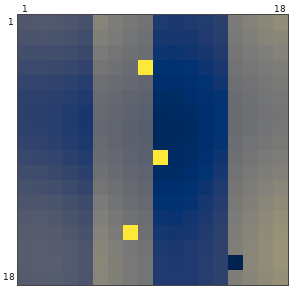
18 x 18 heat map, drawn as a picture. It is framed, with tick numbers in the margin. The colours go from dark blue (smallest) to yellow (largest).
Stripes running up and down repeat 2 times from left to right. Overall the values sit about 30% of the way up the scale. Four lone cells stand out: three far higher and one far lower than their neighbours.
